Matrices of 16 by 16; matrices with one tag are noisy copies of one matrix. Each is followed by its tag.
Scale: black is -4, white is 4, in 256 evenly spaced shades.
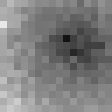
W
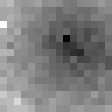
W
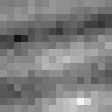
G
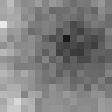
W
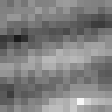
G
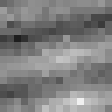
G
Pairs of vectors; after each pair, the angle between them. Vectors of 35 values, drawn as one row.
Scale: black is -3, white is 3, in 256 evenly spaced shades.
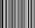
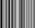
partly aligned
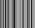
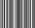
nearly opposite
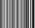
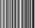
partly aligned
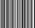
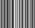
partly aligned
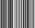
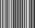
nearly opposite
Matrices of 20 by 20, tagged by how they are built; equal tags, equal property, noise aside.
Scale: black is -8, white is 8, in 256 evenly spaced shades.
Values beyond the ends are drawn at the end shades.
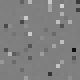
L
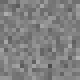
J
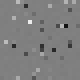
L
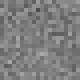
J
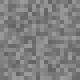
J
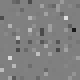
L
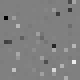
L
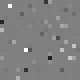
L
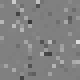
L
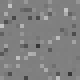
L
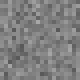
J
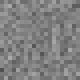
J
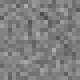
J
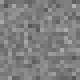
J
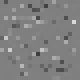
L
